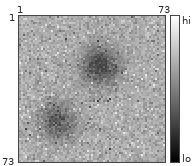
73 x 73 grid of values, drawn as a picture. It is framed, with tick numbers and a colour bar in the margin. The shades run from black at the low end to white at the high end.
Two dips sink into the field. The halves do not mirror each other. No overall slope runs across the table.
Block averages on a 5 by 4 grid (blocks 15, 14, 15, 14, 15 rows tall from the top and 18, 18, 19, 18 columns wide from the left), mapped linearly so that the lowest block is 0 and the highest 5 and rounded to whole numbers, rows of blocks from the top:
5 5 4 5
5 3 0 5
5 4 3 5
3 2 5 5
4 4 5 5
